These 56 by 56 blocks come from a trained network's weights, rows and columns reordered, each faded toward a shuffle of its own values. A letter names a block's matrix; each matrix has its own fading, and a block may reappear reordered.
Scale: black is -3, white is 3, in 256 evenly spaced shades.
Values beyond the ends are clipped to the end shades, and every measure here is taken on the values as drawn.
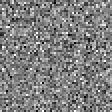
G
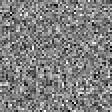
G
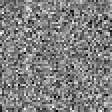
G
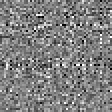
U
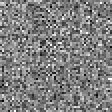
G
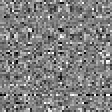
U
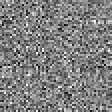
G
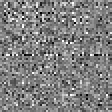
U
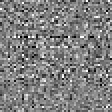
U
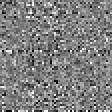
U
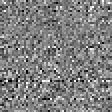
U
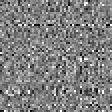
U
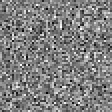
G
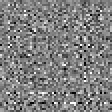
U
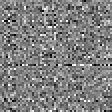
U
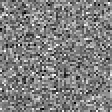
G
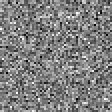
G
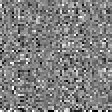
U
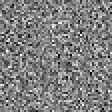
G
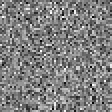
G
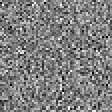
G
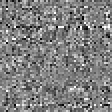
U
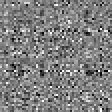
U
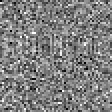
G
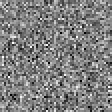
G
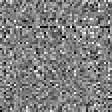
U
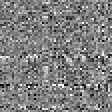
U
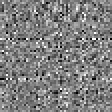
U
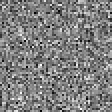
G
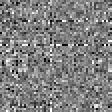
U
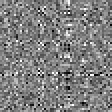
U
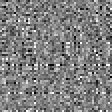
U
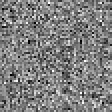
G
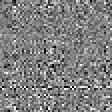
U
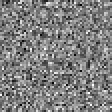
G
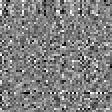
U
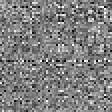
U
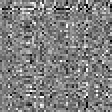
U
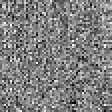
G
